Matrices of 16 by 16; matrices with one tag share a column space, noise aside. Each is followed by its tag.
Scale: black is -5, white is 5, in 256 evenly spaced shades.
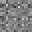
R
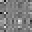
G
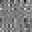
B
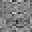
G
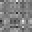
G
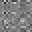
G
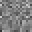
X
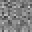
X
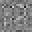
R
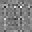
R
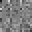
B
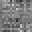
B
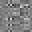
R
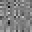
X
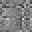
R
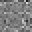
G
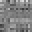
B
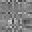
G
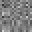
X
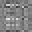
R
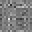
R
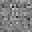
R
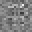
R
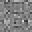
G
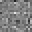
G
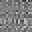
G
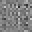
R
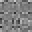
G
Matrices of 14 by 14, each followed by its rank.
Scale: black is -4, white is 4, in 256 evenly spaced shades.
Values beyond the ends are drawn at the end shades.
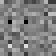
three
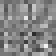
three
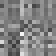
three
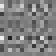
two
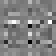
two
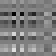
one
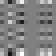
one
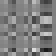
one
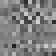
three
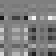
one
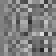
two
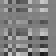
one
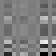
one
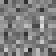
three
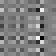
one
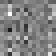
three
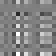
one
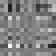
two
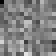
three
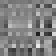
two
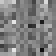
three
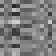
two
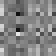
two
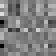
two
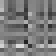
two
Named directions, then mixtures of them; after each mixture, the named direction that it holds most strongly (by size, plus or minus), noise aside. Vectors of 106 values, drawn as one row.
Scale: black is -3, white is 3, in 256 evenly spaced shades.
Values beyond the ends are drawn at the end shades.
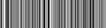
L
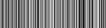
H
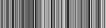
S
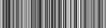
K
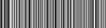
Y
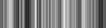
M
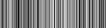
H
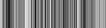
M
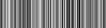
K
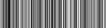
K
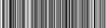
Y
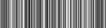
K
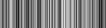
M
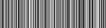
H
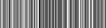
H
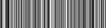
L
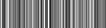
L
